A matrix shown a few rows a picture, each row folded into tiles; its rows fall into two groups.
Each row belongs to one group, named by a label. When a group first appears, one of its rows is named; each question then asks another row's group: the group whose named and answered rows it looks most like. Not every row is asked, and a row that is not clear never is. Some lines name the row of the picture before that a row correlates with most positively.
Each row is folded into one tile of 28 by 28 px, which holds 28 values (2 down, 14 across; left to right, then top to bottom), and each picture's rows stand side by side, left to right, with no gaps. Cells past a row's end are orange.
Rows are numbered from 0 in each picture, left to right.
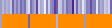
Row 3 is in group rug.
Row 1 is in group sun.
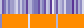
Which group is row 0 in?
sun
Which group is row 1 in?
rug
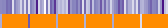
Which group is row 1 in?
sun
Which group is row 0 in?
rug
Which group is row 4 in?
rug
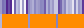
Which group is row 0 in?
rug
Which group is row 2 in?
sun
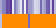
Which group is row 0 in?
rug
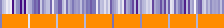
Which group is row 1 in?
rug
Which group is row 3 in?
rug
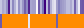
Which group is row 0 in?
sun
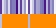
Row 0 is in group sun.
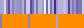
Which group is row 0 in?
sun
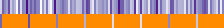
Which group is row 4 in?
rug
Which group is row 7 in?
rug
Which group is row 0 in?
sun
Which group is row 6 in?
sun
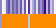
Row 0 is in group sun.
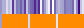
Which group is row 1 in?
rug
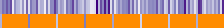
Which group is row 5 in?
rug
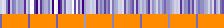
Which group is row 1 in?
sun
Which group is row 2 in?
sun
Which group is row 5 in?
sun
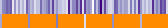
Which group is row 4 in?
sun
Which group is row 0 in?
rug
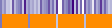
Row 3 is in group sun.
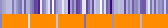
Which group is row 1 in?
rug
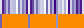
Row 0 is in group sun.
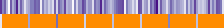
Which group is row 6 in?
sun
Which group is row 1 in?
rug
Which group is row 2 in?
sun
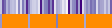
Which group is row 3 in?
rug
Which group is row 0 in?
sun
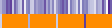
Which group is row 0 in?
rug
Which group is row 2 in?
rug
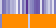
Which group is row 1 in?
rug
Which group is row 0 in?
sun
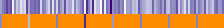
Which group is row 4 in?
rug
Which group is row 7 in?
sun
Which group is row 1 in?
rug
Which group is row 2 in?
sun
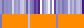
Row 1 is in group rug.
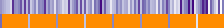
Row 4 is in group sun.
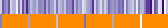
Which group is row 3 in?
sun
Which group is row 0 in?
sun
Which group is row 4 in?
rug
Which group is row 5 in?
rug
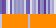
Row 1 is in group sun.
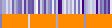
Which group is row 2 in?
sun
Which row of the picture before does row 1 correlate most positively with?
0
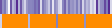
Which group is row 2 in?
sun
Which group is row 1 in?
rug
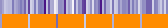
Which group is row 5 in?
rug
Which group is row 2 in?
sun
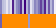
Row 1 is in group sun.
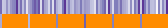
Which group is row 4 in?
sun
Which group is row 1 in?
rug
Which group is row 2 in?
sun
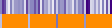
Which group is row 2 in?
sun
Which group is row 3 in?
sun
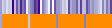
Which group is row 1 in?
rug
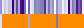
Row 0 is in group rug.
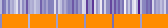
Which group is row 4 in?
rug
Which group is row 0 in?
sun
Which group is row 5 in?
rug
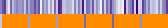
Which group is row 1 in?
rug
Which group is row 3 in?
sun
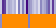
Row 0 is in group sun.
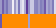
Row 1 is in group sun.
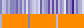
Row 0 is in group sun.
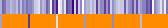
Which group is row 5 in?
rug
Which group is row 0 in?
sun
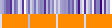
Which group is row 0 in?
rug
